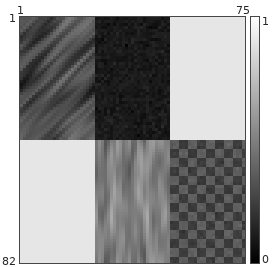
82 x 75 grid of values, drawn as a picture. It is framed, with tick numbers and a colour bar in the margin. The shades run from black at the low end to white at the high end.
The table splits into 2 rows of 3 panels. Panel 1,1: low, slanting up to the right. Panel 1,2: very low, fine-grained, faint in contrast. Panel 1,3: very high, flat. Panel 2,1: very high, flat. Panel 2,2: middling, streaked downward. Panel 2,3: low, checkered.
